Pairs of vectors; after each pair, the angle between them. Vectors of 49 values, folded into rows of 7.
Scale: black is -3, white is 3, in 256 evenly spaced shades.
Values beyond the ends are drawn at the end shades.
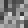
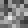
partly aligned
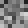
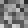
partly aligned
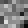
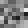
partly opposed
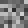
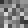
partly aligned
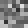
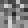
partly aligned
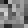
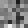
partly opposed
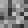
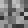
nearly parallel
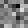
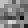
orthogonal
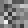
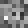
partly opposed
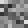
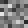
nearly opposite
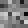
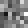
nearly opposite
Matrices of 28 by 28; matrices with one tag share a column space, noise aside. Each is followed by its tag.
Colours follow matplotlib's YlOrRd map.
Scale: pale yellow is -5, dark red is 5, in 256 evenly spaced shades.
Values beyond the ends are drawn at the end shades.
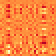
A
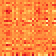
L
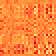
A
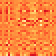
L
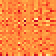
L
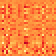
A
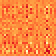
A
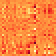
A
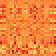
A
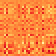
A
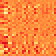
A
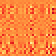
A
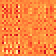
A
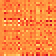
L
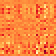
A
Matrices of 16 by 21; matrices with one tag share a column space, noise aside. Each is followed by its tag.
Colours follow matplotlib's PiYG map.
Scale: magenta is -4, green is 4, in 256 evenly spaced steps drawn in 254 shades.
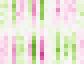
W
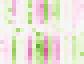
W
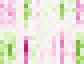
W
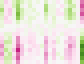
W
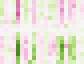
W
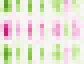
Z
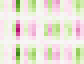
Z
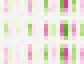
Z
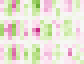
Z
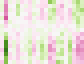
W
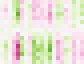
W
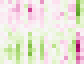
W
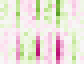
W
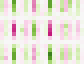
Z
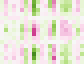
Z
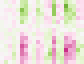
W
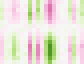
W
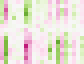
W
